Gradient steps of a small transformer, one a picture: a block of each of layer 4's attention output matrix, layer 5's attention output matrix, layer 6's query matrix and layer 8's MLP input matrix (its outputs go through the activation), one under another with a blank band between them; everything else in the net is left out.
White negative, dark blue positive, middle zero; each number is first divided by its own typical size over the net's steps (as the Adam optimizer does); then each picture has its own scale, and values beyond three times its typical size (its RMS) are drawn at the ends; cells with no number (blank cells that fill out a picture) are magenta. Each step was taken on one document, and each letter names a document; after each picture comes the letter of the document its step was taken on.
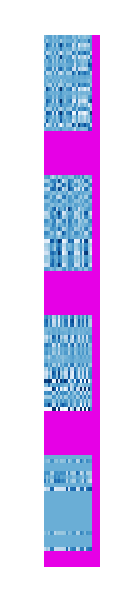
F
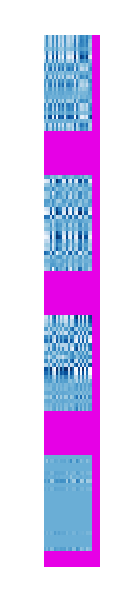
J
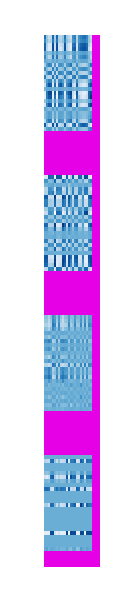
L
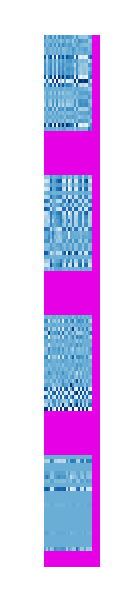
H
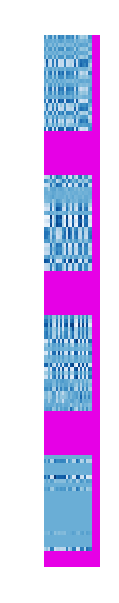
F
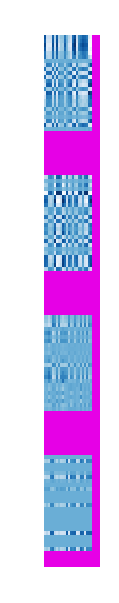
L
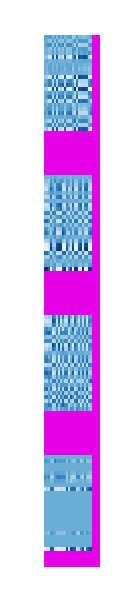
F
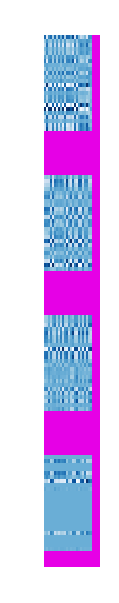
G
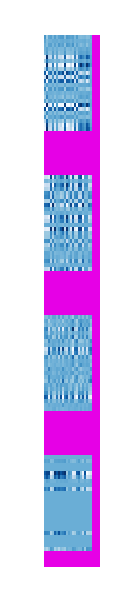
G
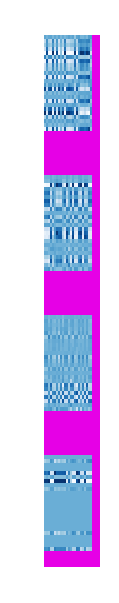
J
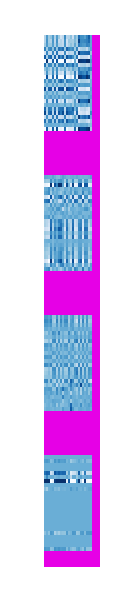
J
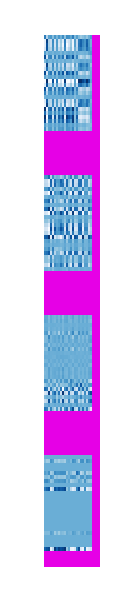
H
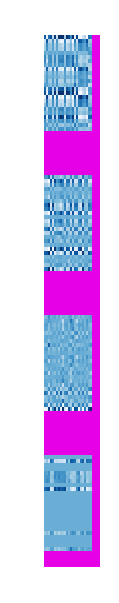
H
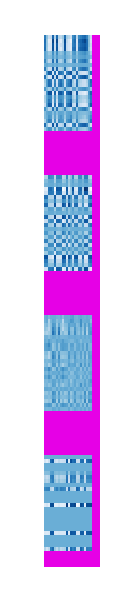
L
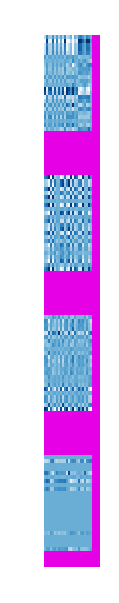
H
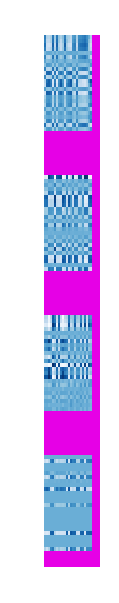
L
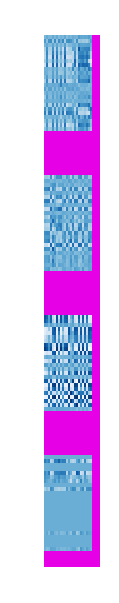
J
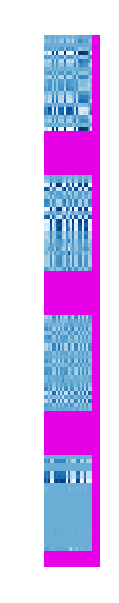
J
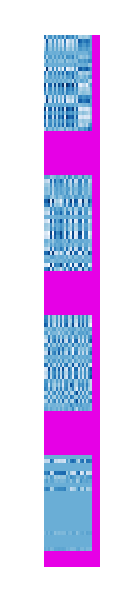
H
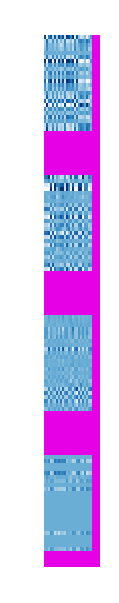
G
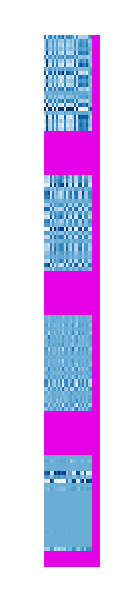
G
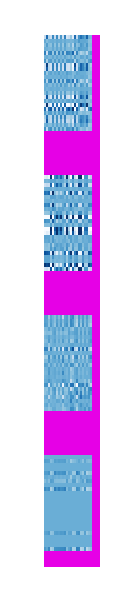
G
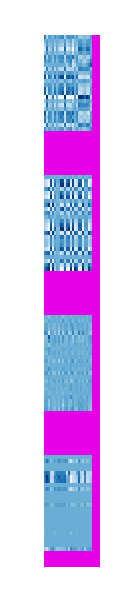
H
